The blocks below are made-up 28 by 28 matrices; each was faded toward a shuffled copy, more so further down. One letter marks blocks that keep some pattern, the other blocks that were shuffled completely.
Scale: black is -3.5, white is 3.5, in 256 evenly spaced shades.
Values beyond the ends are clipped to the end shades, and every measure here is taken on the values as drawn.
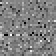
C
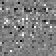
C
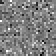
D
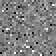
D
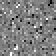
D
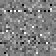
C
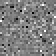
D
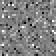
D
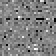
C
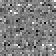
C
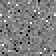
D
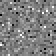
D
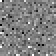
D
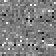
C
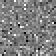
D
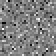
D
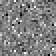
D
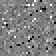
D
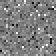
D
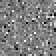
D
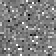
D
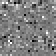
C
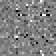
C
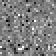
C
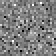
D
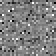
C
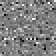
C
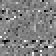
C
